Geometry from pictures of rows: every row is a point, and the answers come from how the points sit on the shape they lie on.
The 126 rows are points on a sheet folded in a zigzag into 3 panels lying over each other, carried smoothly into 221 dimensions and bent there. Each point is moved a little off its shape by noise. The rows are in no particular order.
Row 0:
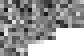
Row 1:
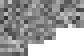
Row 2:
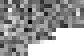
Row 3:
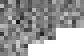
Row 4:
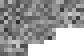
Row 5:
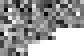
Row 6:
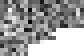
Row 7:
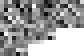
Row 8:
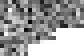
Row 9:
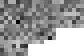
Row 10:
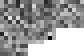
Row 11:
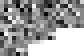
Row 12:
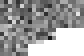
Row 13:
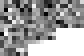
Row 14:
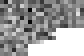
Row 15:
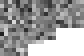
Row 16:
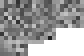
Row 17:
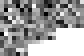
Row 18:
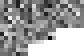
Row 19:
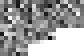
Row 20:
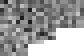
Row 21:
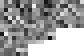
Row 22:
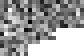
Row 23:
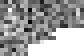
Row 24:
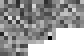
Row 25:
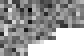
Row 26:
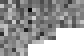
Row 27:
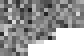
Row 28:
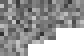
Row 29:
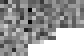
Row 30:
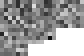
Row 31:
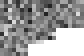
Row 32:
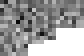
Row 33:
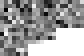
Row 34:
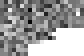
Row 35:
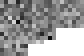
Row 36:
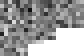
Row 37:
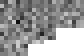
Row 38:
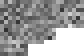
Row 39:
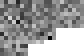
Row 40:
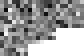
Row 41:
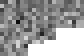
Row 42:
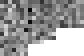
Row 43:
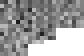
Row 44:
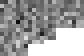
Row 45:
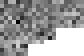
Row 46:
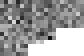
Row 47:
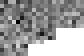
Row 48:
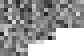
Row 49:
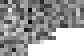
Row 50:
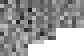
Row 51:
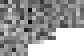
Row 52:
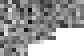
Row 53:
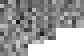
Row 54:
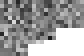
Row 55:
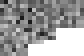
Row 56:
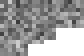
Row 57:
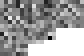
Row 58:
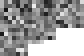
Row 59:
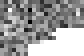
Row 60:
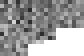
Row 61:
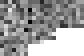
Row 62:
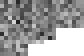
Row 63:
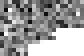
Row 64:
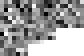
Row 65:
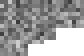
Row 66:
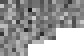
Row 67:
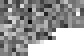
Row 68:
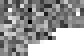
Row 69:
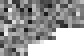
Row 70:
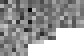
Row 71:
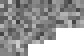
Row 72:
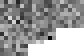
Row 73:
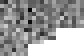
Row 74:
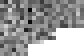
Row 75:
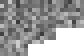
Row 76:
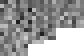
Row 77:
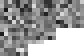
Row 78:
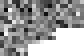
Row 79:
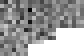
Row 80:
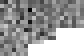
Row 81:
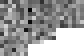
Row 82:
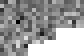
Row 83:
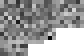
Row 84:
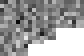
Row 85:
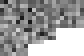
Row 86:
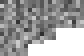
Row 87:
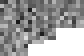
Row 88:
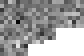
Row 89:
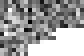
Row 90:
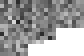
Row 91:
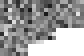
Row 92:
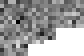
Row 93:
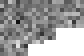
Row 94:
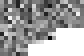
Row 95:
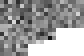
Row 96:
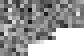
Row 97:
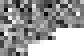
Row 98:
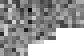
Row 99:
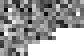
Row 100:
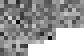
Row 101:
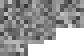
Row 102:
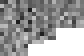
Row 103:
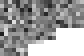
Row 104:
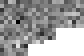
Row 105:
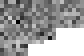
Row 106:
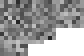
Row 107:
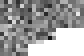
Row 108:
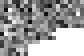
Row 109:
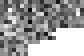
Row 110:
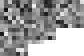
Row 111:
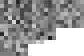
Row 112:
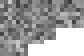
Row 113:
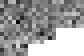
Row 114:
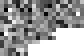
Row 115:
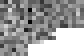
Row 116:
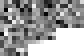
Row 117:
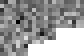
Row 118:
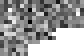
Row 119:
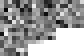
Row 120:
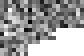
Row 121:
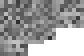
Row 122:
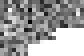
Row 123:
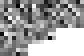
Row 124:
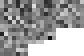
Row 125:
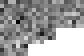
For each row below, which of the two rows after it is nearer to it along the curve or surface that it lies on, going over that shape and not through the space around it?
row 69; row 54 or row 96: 96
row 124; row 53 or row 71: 53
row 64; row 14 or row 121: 121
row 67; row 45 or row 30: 45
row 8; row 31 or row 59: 59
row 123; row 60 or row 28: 60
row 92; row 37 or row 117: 117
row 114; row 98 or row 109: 98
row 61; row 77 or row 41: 77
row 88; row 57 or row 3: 3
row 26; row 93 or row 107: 93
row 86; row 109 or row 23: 23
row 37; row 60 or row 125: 60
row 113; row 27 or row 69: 27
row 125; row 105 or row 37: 105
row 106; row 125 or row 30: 30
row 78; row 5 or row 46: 5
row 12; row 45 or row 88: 45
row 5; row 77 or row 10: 77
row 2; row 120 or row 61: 120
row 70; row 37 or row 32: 37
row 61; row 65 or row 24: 65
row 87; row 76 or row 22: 76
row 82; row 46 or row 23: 46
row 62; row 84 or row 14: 84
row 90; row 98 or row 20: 20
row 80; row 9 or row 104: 104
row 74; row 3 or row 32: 3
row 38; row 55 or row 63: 55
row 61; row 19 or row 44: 44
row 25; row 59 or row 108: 108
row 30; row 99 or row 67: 99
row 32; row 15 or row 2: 2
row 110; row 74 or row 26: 26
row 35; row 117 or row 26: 117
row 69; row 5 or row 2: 5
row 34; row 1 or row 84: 84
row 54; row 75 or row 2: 2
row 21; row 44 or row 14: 44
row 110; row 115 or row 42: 42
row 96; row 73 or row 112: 73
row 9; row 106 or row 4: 4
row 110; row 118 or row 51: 51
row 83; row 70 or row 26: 70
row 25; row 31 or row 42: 42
